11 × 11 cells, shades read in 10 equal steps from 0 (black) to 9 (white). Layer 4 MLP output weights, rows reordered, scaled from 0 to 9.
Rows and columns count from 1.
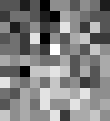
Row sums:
33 35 44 42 49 54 53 53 64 61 62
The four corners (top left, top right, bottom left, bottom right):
3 1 7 5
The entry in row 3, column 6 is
3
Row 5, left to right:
4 4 2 4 2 9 4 5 3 7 5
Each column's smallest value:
2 1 0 3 0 0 2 3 2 2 1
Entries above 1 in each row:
8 9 10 10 11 11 10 11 11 11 11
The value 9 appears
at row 5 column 6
